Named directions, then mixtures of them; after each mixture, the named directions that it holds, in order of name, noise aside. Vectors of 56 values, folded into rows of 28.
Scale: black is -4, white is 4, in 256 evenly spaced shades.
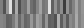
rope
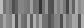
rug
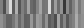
rope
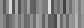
rope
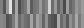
rope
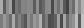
rope, rug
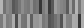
rug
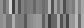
rope, rug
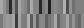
rope, rug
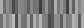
rug
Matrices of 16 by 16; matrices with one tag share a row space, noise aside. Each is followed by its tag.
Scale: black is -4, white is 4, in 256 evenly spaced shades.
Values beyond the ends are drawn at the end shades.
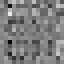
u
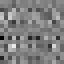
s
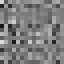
s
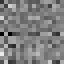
s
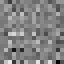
u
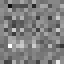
u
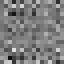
u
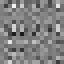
u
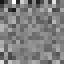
s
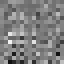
u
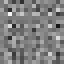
u
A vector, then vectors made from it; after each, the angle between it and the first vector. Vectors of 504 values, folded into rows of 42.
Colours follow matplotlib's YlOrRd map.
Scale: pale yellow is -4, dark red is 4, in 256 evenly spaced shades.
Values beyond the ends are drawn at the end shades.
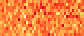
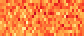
nearly parallel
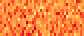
nearly opposite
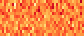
orthogonal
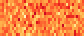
nearly parallel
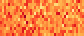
nearly opposite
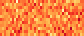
orthogonal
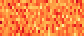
partly opposed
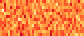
partly opposed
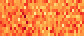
nearly opposite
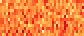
partly opposed
